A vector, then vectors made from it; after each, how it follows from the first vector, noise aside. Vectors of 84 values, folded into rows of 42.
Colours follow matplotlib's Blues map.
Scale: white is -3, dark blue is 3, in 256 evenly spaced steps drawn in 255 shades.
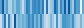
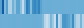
partly zeroed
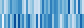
reversed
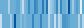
partly zeroed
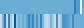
partly zeroed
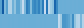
partly zeroed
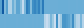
partly zeroed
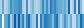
reversed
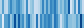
reversed
